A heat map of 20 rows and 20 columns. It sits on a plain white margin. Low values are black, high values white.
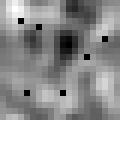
Six lone cells stand out, each far lower than its neighbours. No row or column stands out. The middle left is the calmest part. The field is mottled with small blotches. No seam splits the table.
